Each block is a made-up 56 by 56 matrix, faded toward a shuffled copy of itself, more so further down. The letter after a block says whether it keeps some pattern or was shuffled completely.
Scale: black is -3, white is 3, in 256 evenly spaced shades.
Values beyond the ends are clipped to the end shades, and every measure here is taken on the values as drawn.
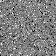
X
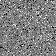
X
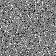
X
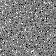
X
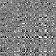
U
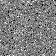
X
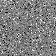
X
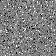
X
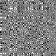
U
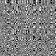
U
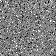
X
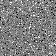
X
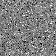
X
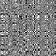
U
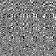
U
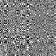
U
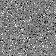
X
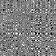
U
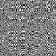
U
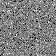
X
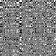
U
